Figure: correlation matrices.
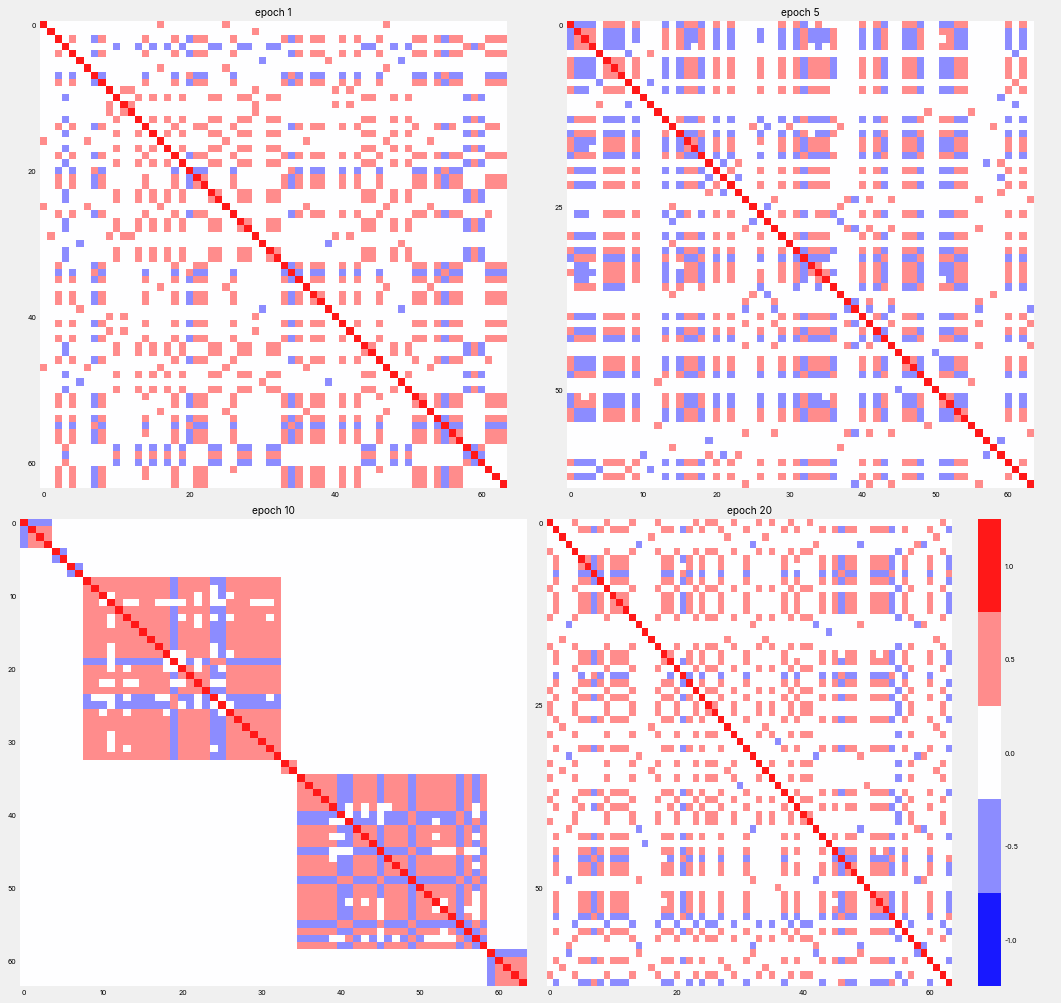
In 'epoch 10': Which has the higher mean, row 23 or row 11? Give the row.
23
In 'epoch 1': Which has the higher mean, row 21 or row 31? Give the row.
21
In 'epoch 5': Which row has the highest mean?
9
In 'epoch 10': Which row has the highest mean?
9
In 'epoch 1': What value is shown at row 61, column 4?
0.5
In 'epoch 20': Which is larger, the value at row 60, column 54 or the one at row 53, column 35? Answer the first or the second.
the second
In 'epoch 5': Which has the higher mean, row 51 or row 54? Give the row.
54
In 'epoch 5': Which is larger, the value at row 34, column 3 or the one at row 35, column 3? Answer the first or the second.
the second
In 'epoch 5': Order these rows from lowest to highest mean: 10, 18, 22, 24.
18, 10, 24, 22
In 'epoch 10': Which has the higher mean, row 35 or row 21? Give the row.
21
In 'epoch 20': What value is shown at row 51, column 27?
0.5
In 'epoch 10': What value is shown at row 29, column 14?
0.5
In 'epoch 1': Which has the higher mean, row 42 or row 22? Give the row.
22
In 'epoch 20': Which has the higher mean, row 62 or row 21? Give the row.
62
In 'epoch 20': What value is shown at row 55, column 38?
-0.5
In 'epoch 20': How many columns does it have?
64
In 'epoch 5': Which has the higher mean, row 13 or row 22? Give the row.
22
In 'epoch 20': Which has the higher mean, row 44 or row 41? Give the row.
41
